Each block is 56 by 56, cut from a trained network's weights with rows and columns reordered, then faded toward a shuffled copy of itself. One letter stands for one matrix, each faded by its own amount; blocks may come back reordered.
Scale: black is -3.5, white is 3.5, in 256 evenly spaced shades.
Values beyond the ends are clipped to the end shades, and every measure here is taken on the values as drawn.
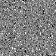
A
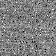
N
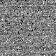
N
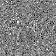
A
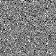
A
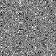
A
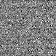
N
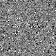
A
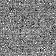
N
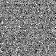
N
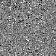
A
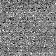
N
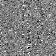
A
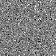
A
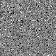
A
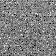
N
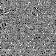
N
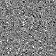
A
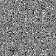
A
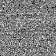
N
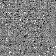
N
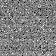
N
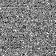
N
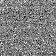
N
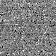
N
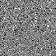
A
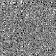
A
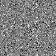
A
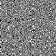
A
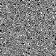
A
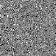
A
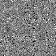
A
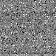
N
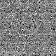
N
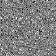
A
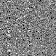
A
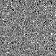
A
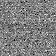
N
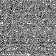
N
